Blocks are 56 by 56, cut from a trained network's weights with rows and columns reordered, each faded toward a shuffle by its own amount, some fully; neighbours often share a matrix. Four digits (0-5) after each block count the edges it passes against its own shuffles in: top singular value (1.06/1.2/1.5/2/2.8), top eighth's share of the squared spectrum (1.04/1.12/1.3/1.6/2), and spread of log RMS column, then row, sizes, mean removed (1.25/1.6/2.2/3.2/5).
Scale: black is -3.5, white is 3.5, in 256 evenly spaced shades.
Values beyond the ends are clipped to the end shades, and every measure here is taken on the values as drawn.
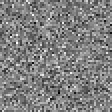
1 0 0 0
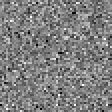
3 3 0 1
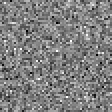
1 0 0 0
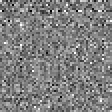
3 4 1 2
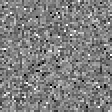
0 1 0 0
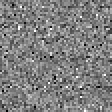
2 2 0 1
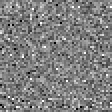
3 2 0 1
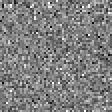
3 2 0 1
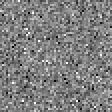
0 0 0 0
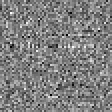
3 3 0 2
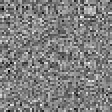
4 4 1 2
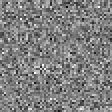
3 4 0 2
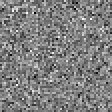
0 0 0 0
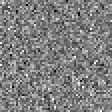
2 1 0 0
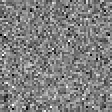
2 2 0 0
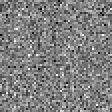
2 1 0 0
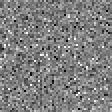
0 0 0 0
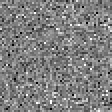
2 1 0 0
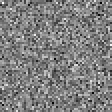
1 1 0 0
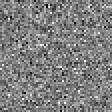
2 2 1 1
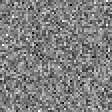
0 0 0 0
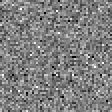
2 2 0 1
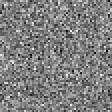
1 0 0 0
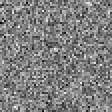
1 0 0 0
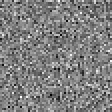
3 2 0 1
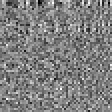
4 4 1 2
